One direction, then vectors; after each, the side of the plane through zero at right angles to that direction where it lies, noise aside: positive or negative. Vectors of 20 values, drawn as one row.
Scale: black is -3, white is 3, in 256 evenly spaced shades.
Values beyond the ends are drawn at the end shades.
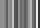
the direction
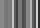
positive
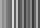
positive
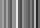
negative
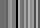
positive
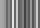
positive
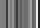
positive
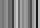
negative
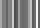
positive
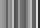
positive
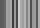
negative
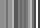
positive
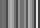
positive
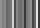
positive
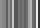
positive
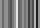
negative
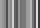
positive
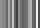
positive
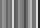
positive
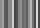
positive
